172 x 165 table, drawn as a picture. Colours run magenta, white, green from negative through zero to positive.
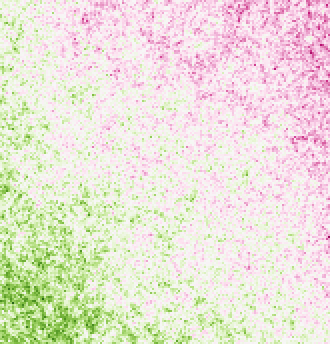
No row or column stands out. On average the colour sits 50% of the way up the scale. The ninth with the lowest average is the top right. There is an overall slope up to the bottom left.
